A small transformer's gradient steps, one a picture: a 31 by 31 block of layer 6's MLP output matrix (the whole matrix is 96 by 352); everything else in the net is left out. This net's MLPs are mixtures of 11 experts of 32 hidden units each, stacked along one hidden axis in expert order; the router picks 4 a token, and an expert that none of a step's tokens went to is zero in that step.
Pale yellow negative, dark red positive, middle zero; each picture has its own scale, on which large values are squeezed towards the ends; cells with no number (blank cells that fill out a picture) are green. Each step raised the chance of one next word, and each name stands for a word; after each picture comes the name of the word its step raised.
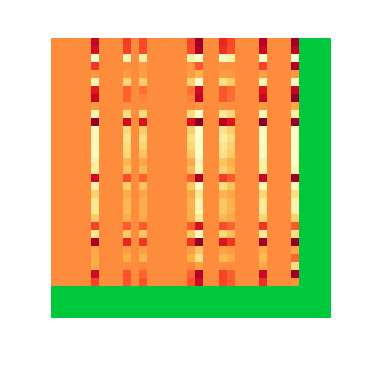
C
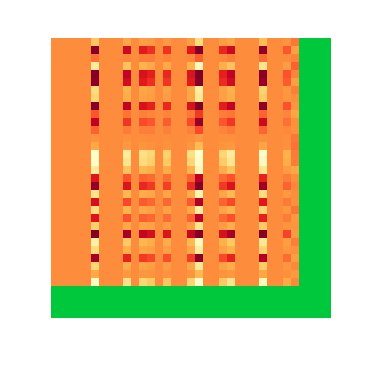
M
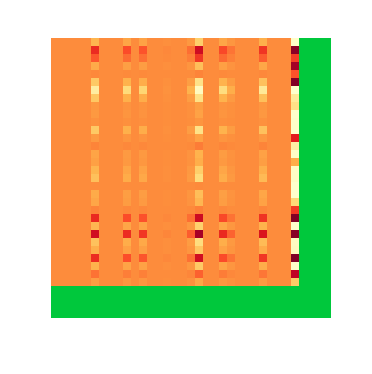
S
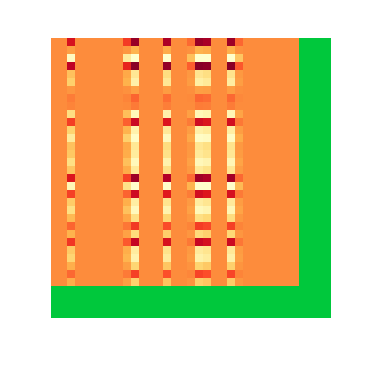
C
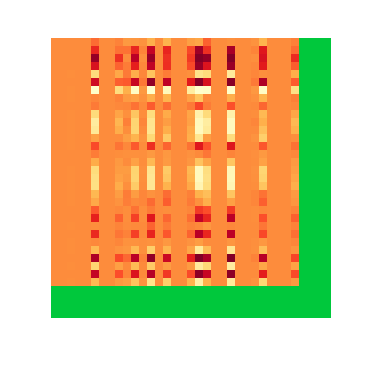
S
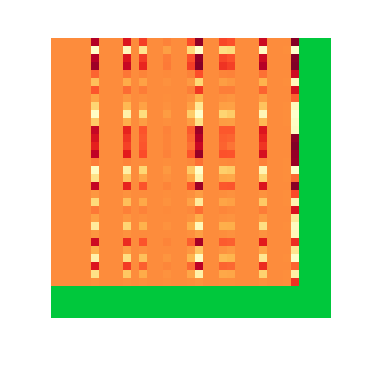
M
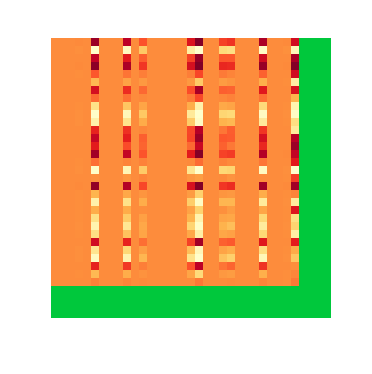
M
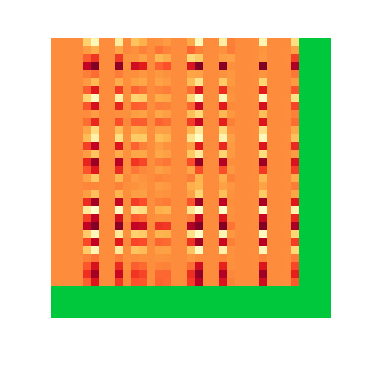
C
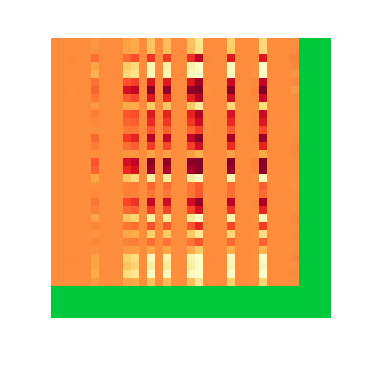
S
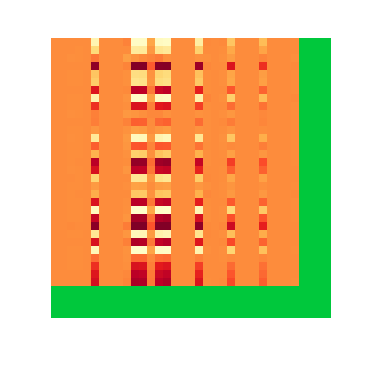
C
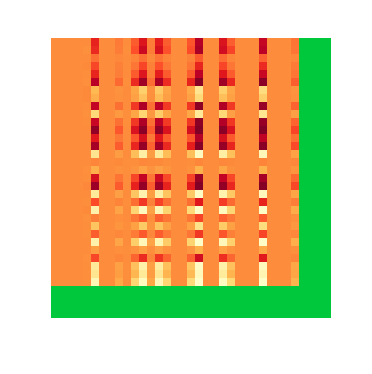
M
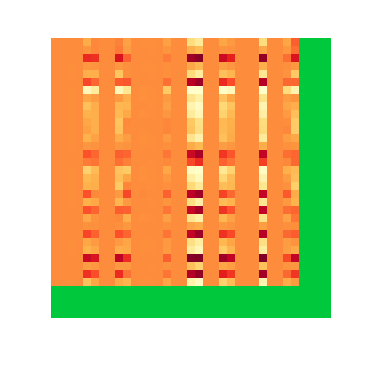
S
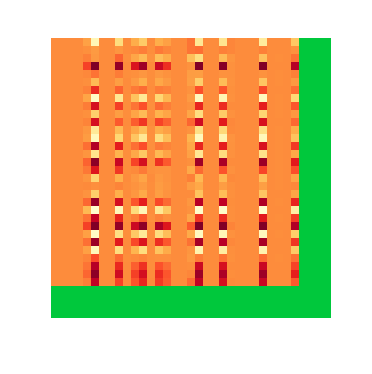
C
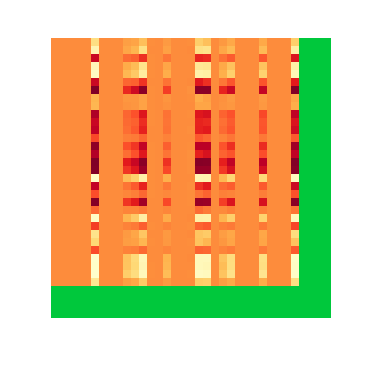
S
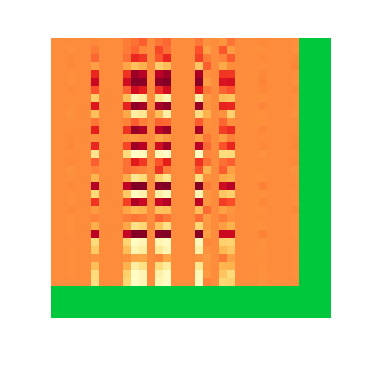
M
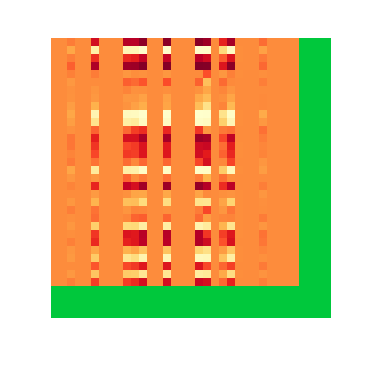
M
